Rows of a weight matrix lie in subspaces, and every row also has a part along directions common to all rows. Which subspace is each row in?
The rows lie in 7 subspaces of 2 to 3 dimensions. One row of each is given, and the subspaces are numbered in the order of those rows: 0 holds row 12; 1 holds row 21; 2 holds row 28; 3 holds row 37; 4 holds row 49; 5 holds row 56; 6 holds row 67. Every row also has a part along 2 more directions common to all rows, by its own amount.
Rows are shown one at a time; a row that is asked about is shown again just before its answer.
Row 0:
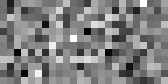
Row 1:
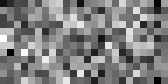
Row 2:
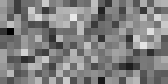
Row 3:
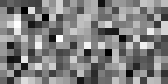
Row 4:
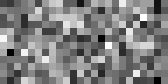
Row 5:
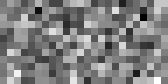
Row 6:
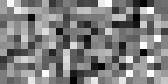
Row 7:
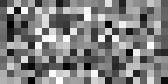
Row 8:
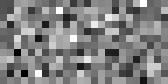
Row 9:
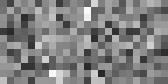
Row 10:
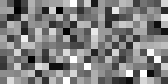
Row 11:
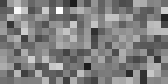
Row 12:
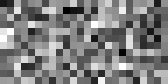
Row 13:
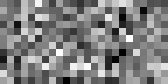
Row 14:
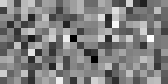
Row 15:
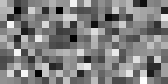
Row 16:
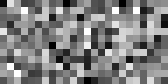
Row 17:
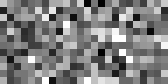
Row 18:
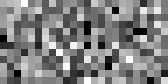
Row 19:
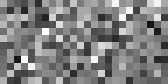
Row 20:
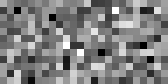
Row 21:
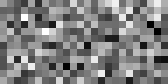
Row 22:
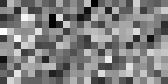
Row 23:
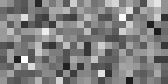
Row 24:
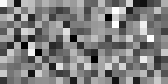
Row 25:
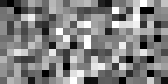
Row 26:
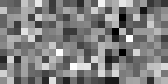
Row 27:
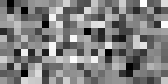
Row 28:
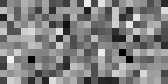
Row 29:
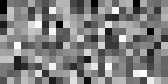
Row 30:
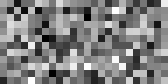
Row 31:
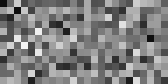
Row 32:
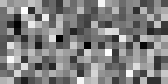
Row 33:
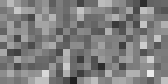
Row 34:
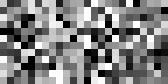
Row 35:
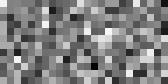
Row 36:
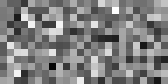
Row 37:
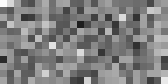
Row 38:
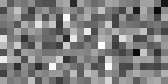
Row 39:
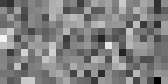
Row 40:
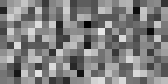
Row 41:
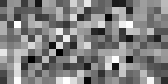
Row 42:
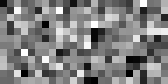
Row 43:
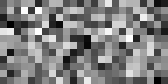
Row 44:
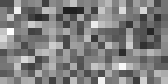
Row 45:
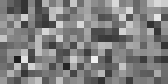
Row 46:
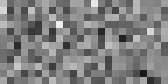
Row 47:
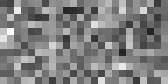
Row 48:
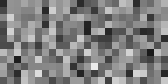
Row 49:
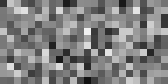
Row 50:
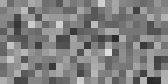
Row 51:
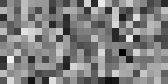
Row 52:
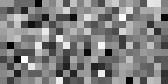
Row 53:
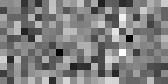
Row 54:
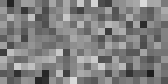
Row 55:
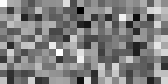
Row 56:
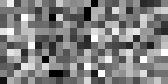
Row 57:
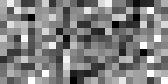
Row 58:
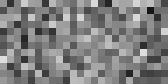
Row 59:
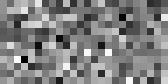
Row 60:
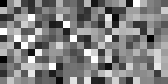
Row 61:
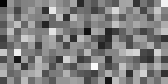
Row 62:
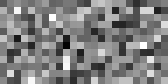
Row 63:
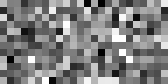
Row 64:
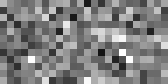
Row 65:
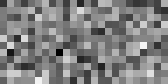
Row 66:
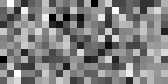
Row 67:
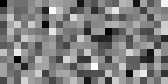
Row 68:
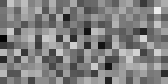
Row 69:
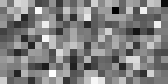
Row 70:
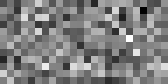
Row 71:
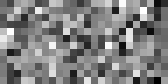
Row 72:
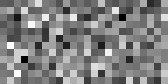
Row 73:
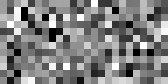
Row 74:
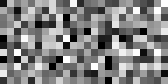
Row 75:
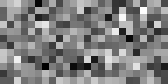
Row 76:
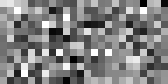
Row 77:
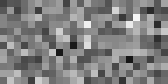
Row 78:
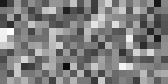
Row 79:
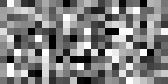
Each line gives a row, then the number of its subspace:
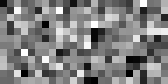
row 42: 4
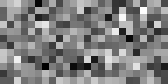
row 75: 2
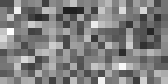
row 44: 0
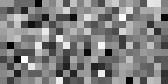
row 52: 1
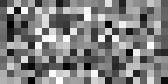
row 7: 5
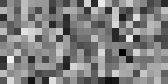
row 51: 2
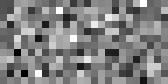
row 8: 4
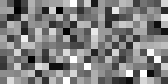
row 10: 4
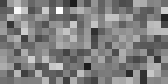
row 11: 4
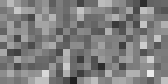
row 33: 3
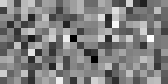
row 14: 5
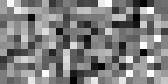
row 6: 3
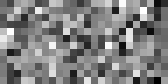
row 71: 0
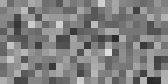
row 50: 1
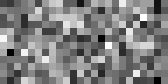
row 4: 0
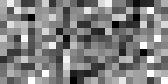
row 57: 3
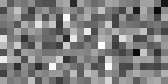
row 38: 6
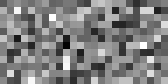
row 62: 3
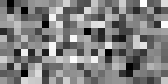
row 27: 4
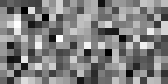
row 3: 1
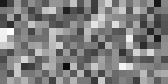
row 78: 0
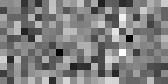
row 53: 2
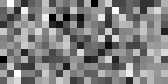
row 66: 3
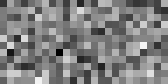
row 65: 3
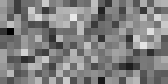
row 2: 0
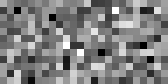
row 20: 3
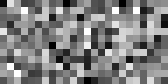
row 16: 4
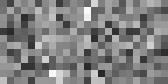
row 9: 5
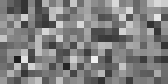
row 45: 1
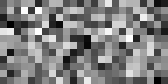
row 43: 0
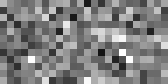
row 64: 2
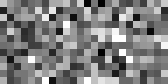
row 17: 2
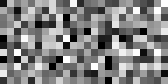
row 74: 6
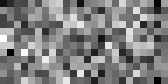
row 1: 0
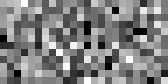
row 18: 6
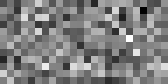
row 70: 2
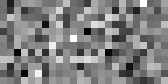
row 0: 4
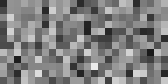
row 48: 6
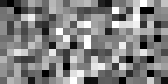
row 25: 3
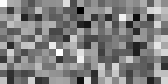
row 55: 3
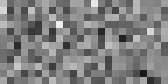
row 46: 6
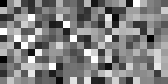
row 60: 5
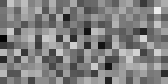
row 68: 6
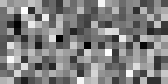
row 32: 1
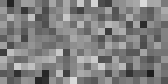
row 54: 3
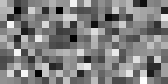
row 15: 4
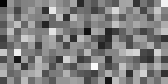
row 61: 6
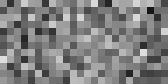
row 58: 3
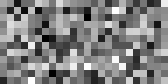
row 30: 5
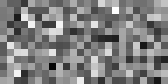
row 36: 1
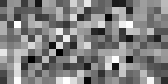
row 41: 2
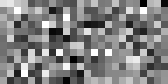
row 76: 4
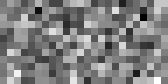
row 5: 0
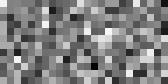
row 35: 6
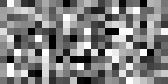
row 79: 4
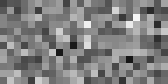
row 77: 3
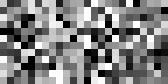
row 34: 5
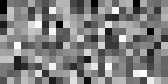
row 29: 6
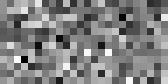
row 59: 1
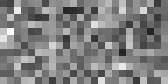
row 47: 0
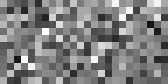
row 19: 1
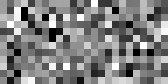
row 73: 1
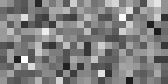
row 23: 1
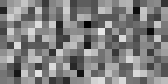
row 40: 6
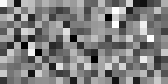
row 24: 5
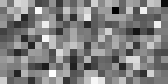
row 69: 5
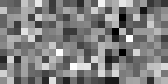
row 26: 2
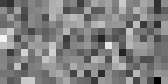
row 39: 0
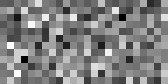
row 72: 1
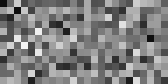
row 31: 5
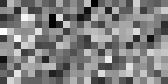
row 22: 5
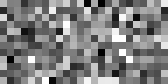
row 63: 2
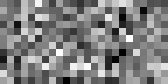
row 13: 2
